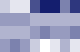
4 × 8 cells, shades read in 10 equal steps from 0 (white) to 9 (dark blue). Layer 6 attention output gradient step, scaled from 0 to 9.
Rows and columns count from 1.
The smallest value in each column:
2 1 1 2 0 1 3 1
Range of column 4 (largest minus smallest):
5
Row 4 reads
4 5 4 2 0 1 3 1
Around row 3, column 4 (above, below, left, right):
3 2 3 5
